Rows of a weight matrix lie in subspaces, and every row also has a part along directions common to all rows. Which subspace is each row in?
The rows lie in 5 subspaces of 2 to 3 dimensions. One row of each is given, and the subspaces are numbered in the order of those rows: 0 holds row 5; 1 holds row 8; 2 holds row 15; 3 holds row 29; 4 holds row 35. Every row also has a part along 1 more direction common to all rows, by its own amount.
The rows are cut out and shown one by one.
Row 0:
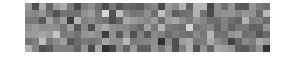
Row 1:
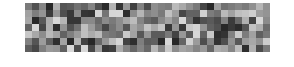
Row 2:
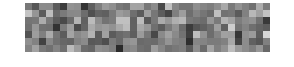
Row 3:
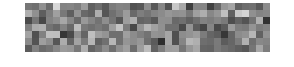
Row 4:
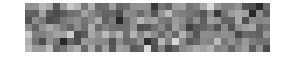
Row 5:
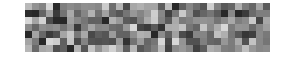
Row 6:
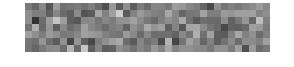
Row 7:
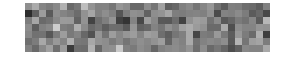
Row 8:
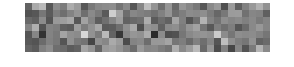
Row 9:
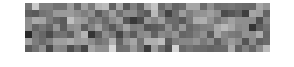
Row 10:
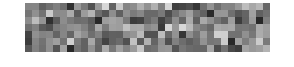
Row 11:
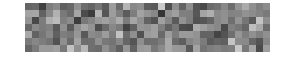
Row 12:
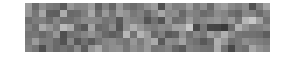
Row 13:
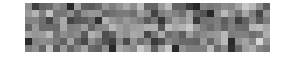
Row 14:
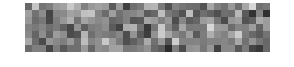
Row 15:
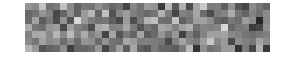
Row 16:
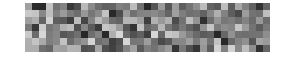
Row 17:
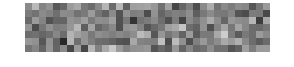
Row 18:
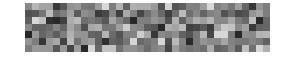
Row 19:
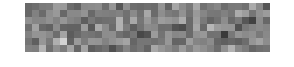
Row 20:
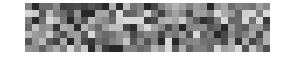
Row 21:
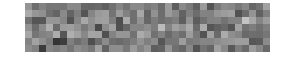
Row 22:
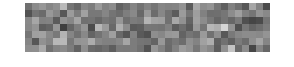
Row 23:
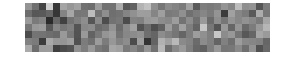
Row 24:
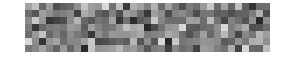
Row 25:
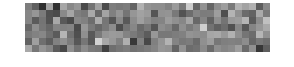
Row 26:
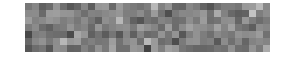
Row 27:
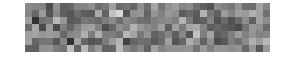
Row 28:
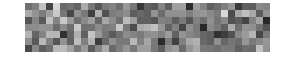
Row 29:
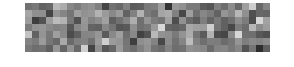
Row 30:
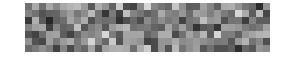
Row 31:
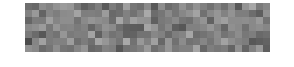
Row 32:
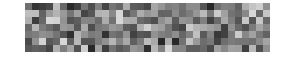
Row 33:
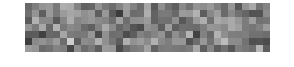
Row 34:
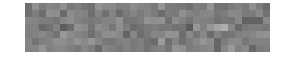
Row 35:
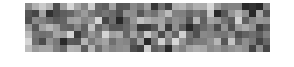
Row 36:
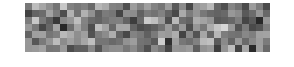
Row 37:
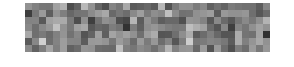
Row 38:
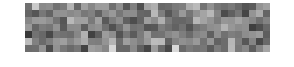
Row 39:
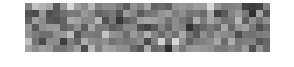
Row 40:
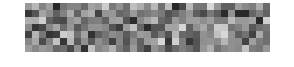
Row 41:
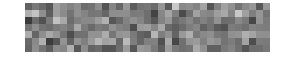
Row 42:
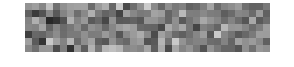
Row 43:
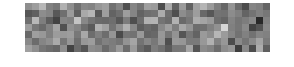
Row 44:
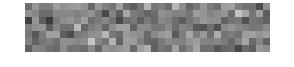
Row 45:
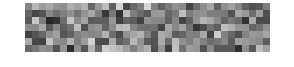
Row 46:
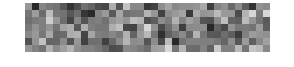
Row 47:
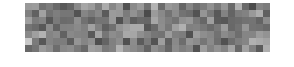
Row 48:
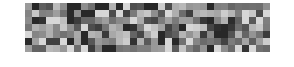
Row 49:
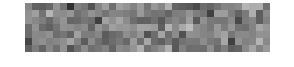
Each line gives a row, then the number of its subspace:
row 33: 1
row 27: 1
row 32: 4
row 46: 3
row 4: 4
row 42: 0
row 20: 3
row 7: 3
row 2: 3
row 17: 2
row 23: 0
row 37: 3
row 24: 1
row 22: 2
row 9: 4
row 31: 1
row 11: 2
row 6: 1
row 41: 0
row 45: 0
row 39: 4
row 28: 0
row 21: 2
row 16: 1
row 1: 1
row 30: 0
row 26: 4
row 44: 0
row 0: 2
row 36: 2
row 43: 2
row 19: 2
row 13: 4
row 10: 4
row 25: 0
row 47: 1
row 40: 0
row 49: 4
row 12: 2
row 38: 4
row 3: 0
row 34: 2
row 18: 3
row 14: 3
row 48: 3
